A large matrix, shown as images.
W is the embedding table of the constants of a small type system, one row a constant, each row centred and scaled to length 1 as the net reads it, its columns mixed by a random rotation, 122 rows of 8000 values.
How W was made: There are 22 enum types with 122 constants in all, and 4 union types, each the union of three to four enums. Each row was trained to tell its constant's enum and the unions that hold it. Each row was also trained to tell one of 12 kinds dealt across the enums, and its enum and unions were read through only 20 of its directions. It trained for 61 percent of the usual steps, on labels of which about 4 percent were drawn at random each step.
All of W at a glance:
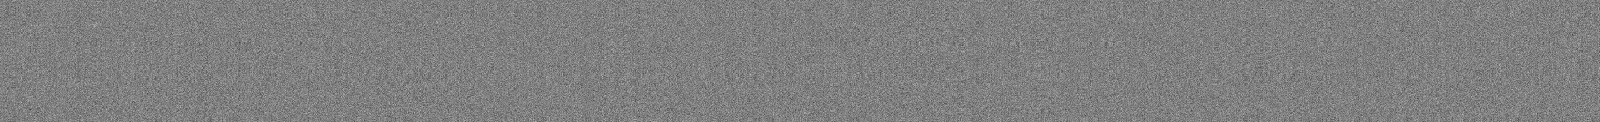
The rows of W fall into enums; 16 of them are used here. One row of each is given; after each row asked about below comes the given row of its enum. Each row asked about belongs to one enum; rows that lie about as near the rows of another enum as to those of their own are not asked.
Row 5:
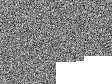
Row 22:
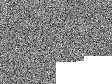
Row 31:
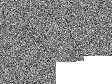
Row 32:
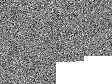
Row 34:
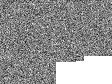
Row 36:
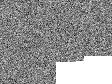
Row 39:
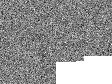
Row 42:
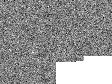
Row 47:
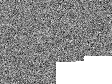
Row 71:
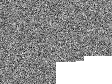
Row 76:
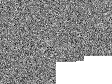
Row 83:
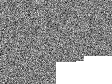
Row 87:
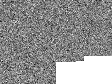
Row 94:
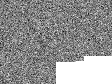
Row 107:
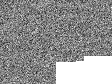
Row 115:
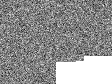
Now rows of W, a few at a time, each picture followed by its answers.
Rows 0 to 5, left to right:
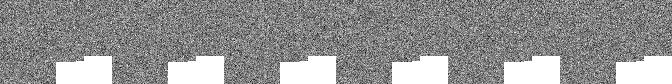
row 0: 107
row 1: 5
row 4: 107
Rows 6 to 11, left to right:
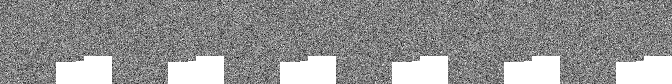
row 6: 87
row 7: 34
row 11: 76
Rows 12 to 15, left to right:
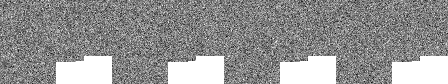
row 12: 31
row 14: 87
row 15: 87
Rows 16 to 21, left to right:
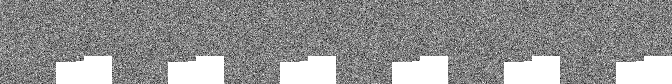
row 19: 42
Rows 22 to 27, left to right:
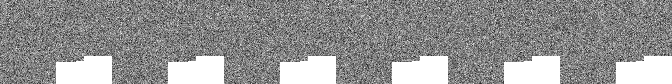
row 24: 83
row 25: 5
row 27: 32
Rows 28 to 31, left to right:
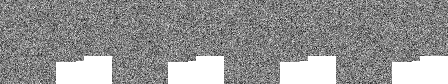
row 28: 42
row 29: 34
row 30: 36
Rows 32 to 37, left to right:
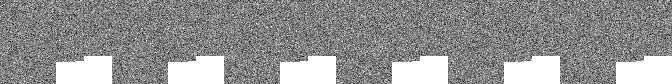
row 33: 39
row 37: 76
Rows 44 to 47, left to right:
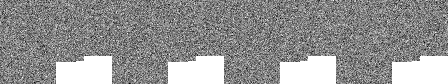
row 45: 36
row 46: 76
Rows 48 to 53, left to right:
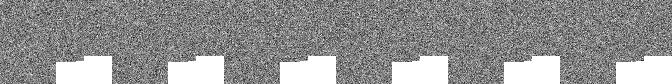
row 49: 22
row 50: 76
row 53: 47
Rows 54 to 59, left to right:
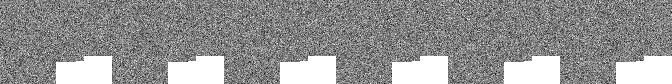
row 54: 39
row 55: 34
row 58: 31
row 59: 42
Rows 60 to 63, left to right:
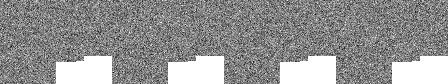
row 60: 31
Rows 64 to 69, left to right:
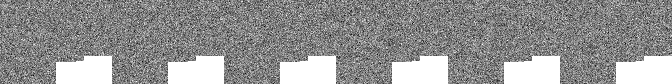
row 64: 42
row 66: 76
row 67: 42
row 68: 42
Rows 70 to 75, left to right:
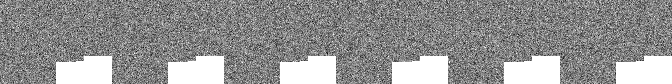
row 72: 5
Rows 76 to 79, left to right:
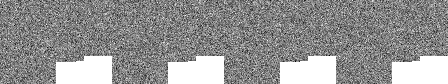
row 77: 87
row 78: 34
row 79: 31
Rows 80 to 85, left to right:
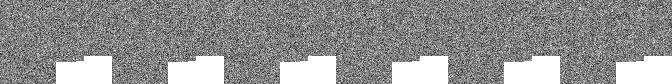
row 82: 47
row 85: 83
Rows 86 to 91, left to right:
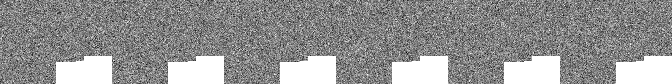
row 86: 71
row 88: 31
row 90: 5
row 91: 71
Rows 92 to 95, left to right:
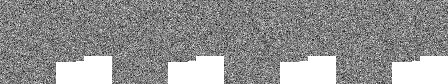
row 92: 5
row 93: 31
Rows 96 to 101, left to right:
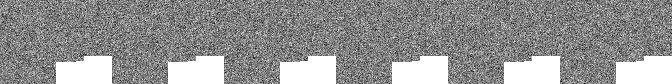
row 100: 5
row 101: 107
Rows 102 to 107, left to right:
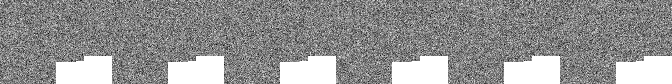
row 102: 34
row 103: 71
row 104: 94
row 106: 32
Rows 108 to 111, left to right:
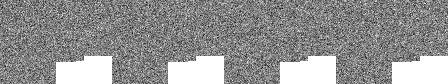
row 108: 76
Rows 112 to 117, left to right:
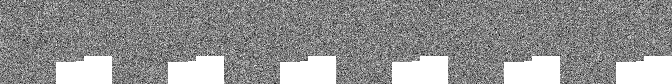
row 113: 36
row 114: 34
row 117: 83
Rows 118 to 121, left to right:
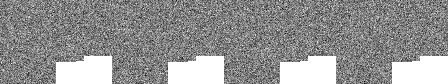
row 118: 32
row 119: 87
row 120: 83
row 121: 87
